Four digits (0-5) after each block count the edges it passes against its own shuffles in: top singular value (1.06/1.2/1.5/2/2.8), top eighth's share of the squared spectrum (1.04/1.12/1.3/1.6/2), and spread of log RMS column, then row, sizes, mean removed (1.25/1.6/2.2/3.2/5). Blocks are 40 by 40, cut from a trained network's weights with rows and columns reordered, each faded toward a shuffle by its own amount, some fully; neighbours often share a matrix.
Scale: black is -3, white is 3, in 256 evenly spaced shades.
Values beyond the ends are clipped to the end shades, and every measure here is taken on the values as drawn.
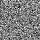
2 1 0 0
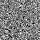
1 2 0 0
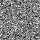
0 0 0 0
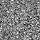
2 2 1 0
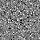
2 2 0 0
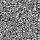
2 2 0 0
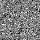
1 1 0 1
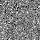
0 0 0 0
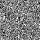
2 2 0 0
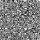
2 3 1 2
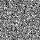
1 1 0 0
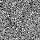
1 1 0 0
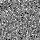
0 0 0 0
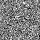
0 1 0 0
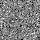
0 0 0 1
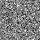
1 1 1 0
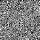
2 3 1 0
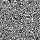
2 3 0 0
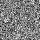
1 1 0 0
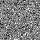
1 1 0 1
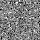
2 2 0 1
